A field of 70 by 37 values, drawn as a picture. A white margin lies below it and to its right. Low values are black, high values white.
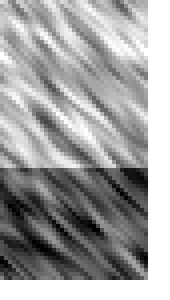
Grain: diagonal, down to the right. Ninth with the lowest average: bottom left. Seam: horizontal, 60% of the way down, the top part higher.
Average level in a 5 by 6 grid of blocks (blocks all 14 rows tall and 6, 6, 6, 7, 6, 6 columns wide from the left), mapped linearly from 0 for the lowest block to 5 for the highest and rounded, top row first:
4 4 5 4 5 5
5 4 4 4 4 4
4 4 4 4 4 3
0 1 1 1 1 0
0 0 1 1 1 1
